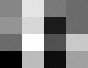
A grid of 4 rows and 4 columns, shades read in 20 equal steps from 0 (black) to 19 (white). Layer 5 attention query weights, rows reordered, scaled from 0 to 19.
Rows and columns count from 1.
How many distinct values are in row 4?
4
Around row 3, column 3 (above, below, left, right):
2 1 19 15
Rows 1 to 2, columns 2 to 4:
17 9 8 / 16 2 8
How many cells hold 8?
3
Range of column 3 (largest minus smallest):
8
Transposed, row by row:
10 11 8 0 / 17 16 19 14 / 9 2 6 1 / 8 8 15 12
